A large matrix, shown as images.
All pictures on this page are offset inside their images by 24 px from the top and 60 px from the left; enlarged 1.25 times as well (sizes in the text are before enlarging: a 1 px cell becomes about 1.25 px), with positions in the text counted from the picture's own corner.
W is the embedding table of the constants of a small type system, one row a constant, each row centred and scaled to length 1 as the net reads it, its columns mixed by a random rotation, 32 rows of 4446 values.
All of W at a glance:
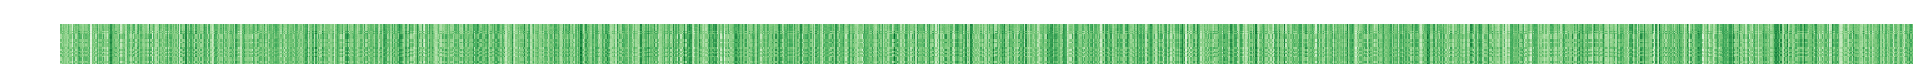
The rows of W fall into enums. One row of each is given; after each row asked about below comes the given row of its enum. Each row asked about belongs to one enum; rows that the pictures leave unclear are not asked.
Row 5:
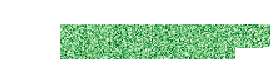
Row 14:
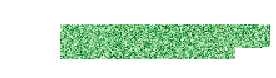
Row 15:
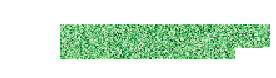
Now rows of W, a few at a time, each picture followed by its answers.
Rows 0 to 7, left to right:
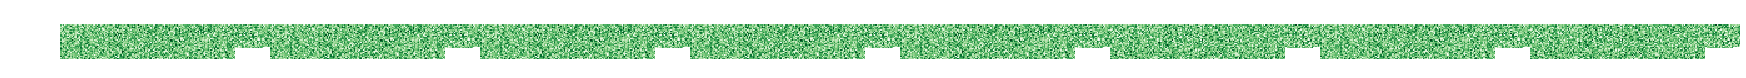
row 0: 15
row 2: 15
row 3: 15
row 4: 15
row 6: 15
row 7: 5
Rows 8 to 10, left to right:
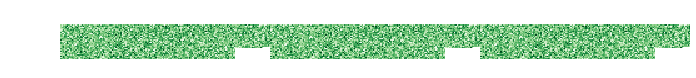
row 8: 14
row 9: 14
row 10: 14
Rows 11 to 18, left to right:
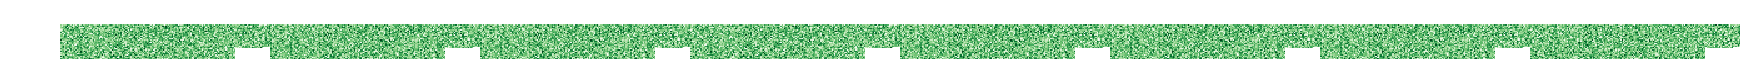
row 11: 14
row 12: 15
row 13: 15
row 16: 15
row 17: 15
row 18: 5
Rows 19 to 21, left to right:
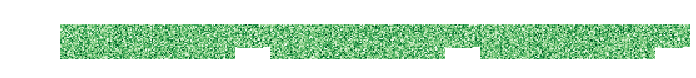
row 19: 5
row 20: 14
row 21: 15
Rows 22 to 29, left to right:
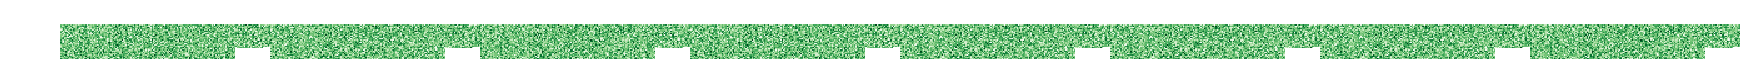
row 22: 5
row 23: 14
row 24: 15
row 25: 5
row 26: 14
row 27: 14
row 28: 14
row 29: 15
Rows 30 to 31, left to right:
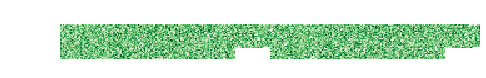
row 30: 15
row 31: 14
